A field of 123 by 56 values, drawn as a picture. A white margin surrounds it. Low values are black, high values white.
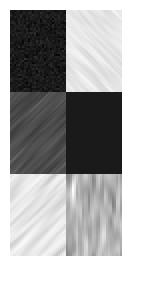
It is made of 3 by 2 panels. Panel 1,1: very low, fine-grained, faint in contrast. Panel 1,2: very high, slanting down to the right, faint in contrast. Panel 2,1: low, slanting up to the right, faint in contrast. Panel 2,2: very low, flat. Panel 3,1: very high, slanting up to the right, faint in contrast. Panel 3,2: high, streaked downward.
